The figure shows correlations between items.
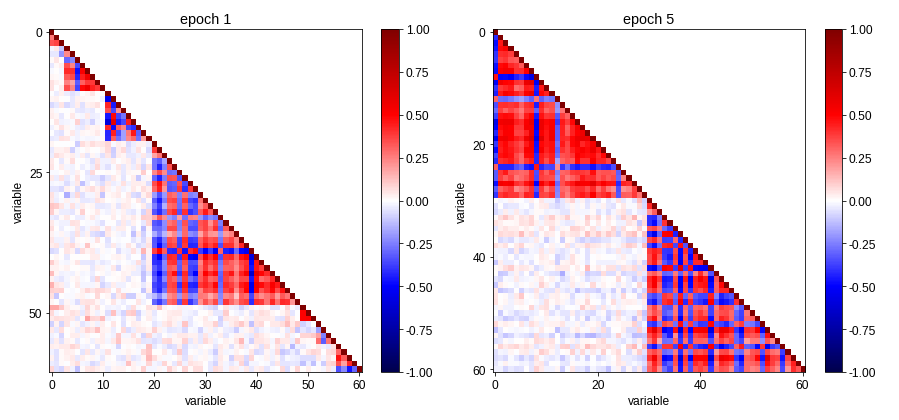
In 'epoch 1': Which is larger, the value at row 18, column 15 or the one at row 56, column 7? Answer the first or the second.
the first
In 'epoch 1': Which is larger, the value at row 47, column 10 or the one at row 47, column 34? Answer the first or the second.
the second
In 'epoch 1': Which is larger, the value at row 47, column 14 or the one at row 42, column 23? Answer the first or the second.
the second
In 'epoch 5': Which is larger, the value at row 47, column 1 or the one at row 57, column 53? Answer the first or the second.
the second
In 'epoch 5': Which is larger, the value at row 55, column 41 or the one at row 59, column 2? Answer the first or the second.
the first
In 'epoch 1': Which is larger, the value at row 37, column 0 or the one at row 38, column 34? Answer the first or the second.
the second
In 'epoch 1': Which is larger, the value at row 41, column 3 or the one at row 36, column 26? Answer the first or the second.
the second
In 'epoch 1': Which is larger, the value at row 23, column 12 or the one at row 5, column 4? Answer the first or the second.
the first
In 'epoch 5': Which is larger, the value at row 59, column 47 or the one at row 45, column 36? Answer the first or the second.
the first
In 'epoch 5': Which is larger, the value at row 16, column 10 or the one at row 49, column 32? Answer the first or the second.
the first
